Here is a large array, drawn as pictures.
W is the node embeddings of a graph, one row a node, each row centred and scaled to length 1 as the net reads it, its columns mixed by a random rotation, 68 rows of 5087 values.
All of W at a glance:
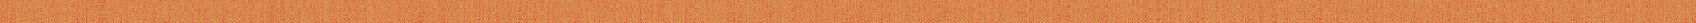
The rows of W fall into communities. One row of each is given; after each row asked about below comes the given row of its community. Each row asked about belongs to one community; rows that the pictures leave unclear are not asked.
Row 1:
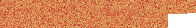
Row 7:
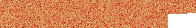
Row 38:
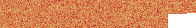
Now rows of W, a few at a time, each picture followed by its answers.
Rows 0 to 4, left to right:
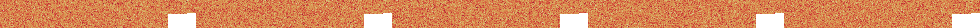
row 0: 1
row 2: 1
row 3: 7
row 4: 1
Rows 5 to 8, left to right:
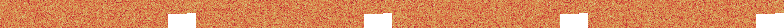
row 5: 38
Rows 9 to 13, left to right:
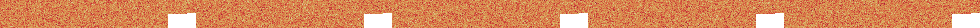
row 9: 1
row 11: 38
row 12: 38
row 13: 7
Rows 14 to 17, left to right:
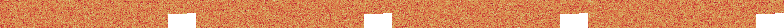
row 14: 1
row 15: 7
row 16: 7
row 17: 7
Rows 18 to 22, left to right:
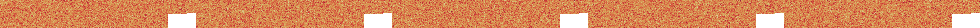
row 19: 7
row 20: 38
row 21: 38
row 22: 7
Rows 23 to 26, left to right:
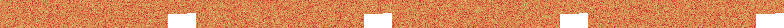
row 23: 7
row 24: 38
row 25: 38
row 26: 1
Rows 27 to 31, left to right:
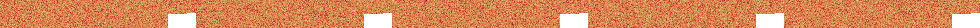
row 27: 1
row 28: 1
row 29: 7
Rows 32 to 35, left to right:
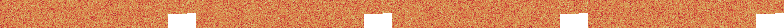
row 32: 1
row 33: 38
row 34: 38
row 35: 1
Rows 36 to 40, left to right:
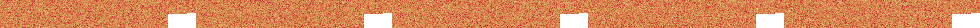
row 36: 7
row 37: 38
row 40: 7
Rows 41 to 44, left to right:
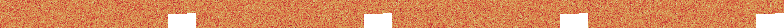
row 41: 7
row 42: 38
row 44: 1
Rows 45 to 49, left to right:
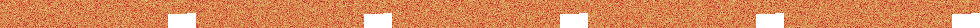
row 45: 7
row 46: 1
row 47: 7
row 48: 7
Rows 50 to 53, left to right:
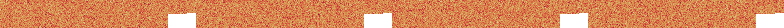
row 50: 38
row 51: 7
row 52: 1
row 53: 7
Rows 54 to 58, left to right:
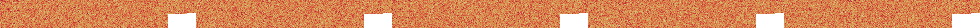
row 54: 1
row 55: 38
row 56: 1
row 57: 38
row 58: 38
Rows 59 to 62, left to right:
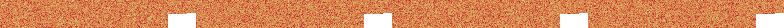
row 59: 38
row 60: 7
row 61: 1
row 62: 38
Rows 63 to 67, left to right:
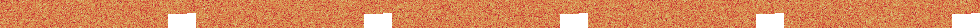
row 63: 1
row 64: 7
